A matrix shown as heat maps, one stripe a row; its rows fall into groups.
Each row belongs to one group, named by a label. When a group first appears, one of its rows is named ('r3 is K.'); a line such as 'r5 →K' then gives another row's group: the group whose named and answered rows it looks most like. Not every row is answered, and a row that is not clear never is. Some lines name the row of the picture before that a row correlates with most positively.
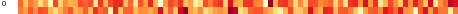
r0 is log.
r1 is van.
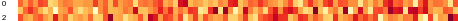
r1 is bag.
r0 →van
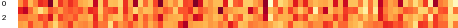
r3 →van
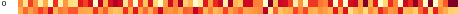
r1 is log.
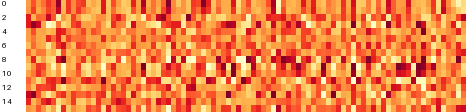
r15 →log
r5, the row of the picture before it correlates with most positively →1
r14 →van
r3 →bag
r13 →bag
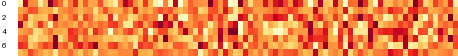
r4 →van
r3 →van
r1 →bag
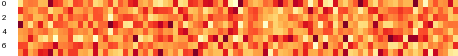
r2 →van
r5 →bag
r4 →van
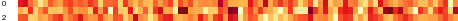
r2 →van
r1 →van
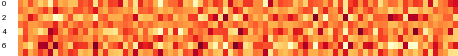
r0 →log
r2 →bag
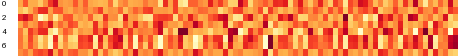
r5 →log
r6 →log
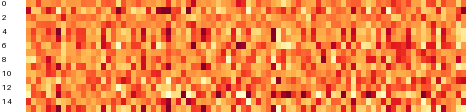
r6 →van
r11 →log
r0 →van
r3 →van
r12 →van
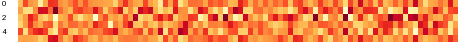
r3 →van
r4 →van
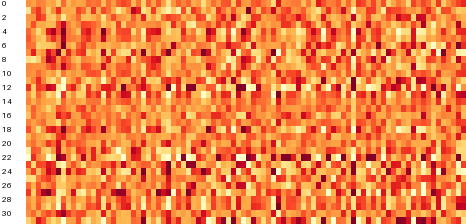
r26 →van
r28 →log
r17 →log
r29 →log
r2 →bag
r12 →van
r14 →log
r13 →log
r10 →log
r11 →bag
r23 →van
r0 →log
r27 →van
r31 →bag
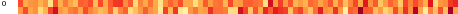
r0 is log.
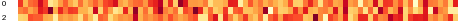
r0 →van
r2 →bag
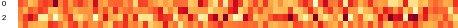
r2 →bag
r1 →van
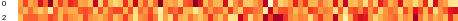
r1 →log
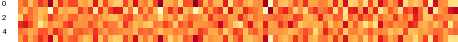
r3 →bag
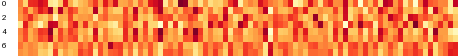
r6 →log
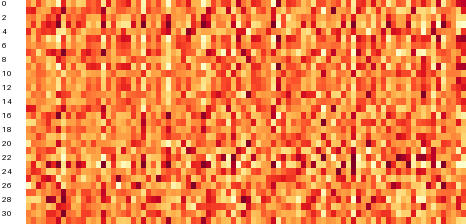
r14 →log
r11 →log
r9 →log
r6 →log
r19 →bag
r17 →bag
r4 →van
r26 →van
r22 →bag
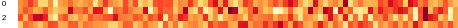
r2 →van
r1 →van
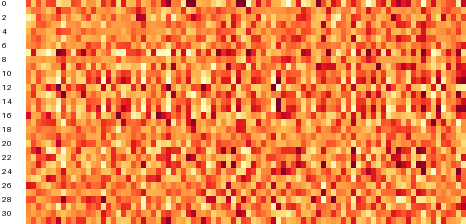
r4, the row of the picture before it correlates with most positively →3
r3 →bag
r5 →bag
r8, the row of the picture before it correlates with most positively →3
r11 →log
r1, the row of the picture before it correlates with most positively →3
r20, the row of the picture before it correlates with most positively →3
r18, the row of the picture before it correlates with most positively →1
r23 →bag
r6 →log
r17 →van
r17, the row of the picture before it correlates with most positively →2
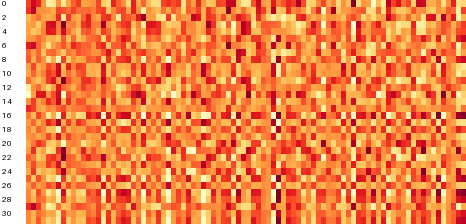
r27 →log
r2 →van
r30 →log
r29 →bag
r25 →log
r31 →log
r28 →log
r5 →log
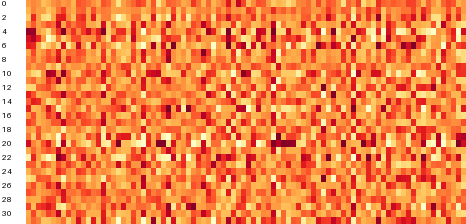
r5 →bag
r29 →van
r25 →bag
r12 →bag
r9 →log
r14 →bag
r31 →van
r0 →van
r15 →van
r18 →bag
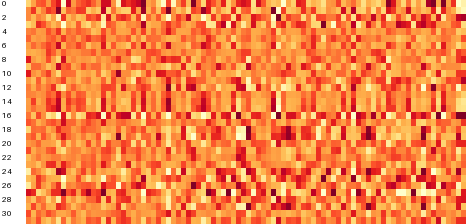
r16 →log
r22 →van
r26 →van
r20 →log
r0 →van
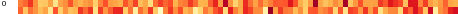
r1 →log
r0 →bag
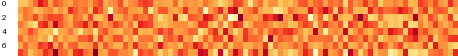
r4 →bag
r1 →van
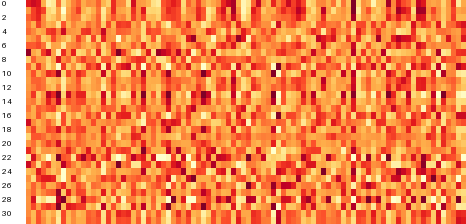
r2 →bag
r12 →bag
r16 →log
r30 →log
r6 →bag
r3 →log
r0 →bag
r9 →log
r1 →bag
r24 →bag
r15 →van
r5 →van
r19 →van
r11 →bag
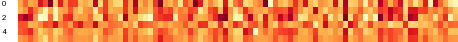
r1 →bag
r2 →bag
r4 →bag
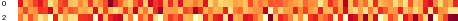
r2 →log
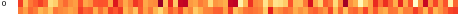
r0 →van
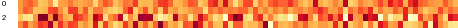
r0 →bag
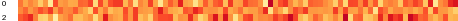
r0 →log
